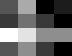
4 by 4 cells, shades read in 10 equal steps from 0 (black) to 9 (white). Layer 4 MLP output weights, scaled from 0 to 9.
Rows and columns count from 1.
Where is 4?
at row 2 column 2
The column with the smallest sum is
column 4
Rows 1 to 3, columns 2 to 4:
6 0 1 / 4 2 0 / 8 5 5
